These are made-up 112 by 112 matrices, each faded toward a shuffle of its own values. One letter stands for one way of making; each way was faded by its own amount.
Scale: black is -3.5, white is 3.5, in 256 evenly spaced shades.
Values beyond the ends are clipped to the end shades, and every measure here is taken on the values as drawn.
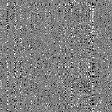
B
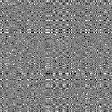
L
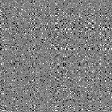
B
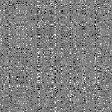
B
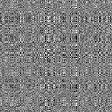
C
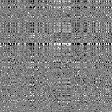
L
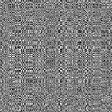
C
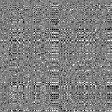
L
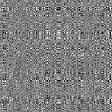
C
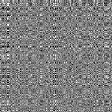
C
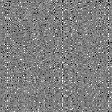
B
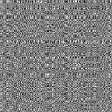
C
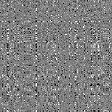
B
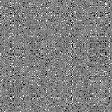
B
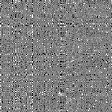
B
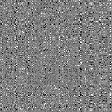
B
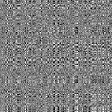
C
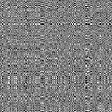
C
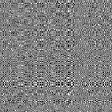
L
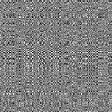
C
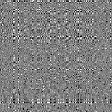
L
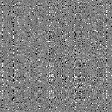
B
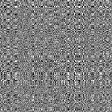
C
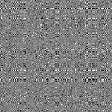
L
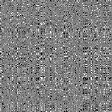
B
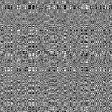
C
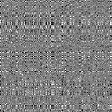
L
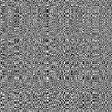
C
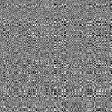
C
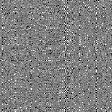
B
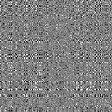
L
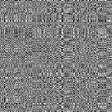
C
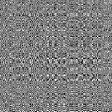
C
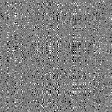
B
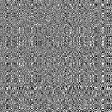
C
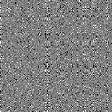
B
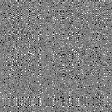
B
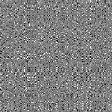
B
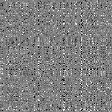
B
